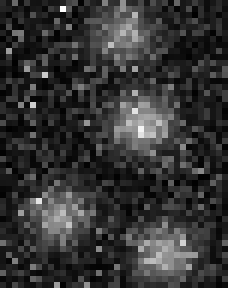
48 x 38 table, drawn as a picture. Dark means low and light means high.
Slope: none. Seam: none. Mirror symmetry: none. Bumps: four. Average level on the scale: 20%. Histogram: skewed, a long tail of high values.
